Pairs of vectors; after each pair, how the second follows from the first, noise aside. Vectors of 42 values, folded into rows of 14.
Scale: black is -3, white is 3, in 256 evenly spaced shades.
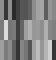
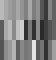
wrapped around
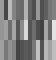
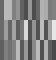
sign-scrambled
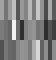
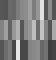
wrapped around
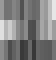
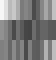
wrapped around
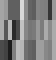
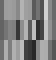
wrapped around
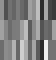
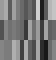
sign-scrambled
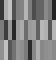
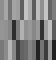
wrapped around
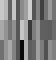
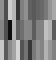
wrapped around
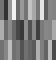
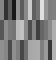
sign-scrambled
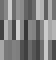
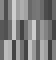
wrapped around
